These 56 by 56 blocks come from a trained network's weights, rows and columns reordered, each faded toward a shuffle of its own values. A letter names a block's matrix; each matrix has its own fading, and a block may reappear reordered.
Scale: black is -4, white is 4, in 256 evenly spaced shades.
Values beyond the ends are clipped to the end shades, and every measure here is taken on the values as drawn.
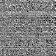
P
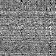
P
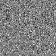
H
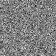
H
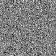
H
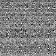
P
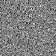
H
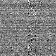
P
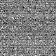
P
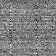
P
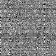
P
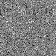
H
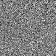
H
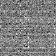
P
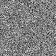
H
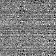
P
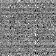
P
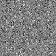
H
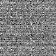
P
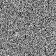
H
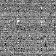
P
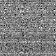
P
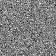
H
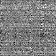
P
